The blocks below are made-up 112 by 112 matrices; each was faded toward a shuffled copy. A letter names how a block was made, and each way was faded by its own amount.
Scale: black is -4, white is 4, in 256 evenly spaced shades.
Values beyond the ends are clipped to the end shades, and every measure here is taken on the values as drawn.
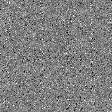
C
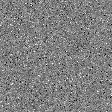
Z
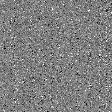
C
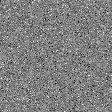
Z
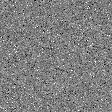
Z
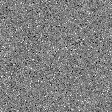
Z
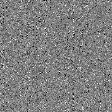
C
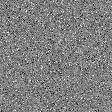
Z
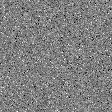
Z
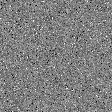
Z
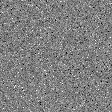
Z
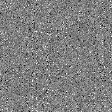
C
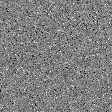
Z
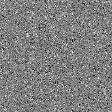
C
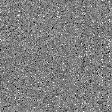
C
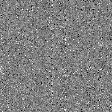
C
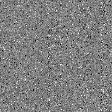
C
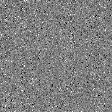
C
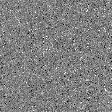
C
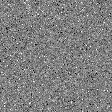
Z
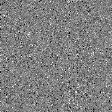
C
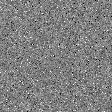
Z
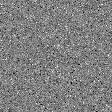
Z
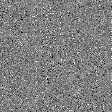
C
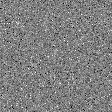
Z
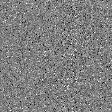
C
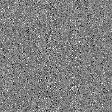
C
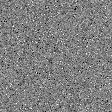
Z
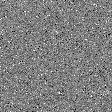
Z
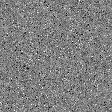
Z
